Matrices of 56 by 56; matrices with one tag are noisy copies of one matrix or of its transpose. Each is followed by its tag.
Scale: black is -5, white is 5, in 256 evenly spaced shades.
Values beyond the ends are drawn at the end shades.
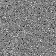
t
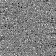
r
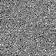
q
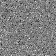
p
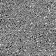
q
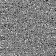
r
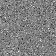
t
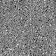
q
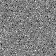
p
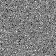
p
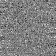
r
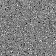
t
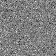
p
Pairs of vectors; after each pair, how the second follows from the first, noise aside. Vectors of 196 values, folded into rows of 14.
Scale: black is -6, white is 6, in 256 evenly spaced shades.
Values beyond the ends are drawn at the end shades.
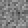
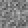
negated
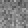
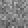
reversed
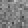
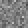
sign-scrambled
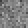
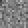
sign-scrambled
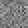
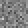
shuffled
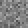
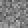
negated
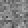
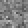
negated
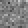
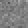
shrunk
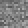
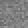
shrunk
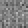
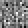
scaled up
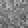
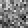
scaled up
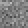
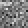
scaled up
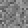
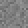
shrunk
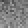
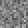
shuffled
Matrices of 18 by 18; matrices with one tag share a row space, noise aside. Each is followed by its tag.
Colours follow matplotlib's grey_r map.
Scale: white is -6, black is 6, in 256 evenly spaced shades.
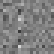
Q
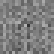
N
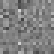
Q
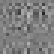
N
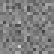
N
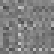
Q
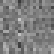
Q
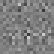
N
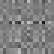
N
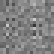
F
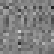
Q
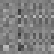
Q
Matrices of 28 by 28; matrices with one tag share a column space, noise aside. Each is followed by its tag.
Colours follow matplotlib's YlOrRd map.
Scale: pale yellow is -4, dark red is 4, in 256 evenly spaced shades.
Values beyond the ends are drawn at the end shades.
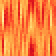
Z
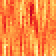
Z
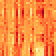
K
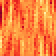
Z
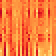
K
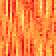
Z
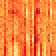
K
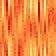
Z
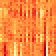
K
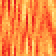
Z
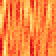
Z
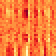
K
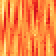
Z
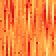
Z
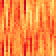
Z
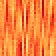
Z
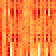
K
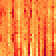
K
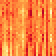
K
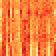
K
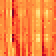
K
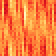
Z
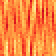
Z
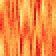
Z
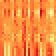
K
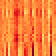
K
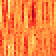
Z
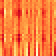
K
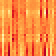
K
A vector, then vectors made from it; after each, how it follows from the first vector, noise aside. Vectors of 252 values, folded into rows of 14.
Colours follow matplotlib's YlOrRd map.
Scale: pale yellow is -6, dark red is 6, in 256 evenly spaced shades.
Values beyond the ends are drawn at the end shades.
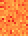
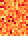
scaled up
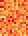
scaled up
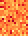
scaled up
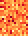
scaled up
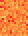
copied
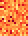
scaled up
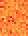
copied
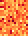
scaled up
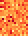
scaled up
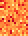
scaled up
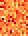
scaled up
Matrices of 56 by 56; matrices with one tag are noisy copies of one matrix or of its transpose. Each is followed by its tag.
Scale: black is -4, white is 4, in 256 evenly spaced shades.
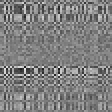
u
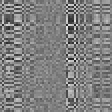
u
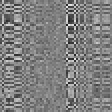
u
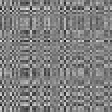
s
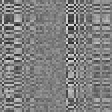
u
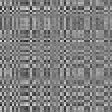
s
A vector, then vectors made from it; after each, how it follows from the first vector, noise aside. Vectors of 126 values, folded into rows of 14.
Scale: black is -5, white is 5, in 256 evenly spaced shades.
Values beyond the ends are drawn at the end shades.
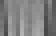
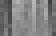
reversed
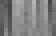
reversed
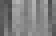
reversed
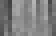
reversed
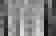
scaled up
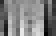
scaled up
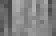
reversed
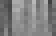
reversed
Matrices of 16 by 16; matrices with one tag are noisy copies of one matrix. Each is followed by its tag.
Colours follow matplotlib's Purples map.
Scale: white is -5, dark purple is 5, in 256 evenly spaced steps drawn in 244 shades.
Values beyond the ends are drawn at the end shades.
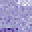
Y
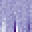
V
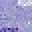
Y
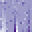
V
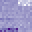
Y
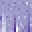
V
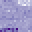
Y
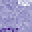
Y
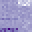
Y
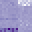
Y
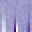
V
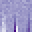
V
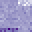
Y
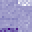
Y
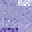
Y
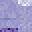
Y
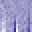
V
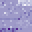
Y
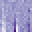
V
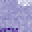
Y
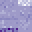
Y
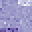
Y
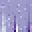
V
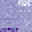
Y
